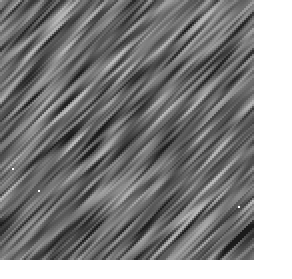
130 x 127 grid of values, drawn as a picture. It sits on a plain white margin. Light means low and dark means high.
There are three isolated cells, each far lower than the cells round it. The grain runs diagonally up to the right. Neither half mirrors the other. The histogram is bell-shaped.
